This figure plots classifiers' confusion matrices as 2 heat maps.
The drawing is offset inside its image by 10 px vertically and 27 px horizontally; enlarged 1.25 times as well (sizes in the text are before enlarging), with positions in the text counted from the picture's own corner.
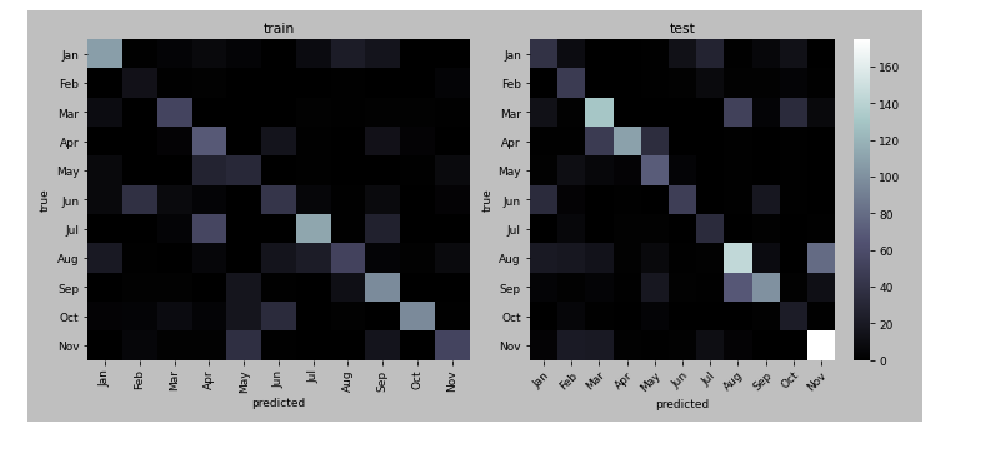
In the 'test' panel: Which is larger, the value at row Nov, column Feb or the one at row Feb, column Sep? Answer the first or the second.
the first
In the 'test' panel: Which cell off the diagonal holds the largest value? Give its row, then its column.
Aug, Nov
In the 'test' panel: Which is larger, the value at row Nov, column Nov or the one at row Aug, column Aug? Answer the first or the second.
the first
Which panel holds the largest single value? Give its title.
test
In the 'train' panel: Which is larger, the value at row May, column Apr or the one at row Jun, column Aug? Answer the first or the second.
the first
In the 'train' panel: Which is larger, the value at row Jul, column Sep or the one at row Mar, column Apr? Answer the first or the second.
the first
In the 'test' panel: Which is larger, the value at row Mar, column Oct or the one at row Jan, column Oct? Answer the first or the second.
the first
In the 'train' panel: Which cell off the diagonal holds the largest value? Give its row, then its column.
Jul, Apr
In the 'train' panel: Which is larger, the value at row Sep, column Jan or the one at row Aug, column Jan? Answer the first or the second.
the second
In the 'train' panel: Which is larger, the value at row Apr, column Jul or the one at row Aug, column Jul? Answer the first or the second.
the second
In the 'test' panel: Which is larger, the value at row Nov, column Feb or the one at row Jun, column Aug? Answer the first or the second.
the first
